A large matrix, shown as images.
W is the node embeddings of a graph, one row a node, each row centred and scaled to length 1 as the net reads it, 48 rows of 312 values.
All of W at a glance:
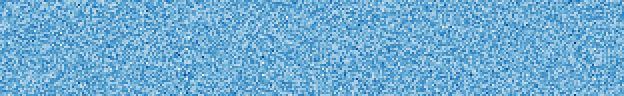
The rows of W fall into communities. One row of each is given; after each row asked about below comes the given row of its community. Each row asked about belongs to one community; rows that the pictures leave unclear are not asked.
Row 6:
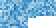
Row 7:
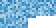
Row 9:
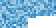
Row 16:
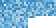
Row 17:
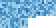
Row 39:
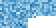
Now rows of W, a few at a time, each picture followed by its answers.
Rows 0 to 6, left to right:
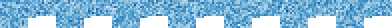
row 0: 17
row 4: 9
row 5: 7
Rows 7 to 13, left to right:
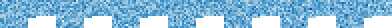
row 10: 7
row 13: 16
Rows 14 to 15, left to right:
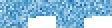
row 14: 6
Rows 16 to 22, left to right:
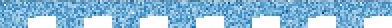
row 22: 16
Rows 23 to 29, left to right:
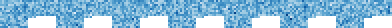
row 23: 6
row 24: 39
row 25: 17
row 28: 6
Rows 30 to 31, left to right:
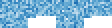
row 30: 7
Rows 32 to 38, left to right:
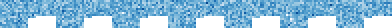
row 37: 6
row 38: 9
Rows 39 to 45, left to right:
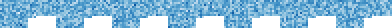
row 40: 7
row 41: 17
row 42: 16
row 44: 7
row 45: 17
